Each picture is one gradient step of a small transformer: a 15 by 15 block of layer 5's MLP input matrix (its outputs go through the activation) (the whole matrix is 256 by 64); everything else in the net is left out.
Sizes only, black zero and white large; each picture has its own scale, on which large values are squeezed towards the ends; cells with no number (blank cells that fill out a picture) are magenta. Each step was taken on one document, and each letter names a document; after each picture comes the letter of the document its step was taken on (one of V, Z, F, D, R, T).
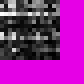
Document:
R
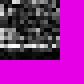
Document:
R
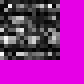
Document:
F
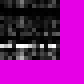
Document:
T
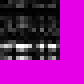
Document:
T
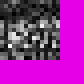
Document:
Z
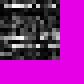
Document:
F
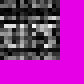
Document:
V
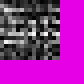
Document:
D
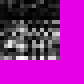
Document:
T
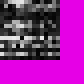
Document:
F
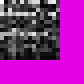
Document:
R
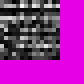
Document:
D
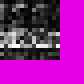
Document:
F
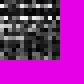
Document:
D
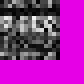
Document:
V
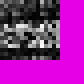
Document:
Z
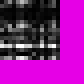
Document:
T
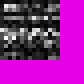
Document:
D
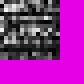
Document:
D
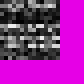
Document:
Z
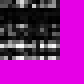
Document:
T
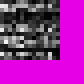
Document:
F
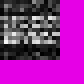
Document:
D
